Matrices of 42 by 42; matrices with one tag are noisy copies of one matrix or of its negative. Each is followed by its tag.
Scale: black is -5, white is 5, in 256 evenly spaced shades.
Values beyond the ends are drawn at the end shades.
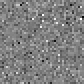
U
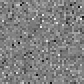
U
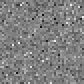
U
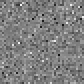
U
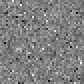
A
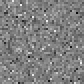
A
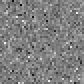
A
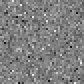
A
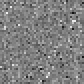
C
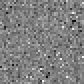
C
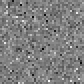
A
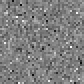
A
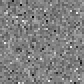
A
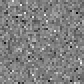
A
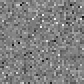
U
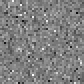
A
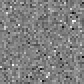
C
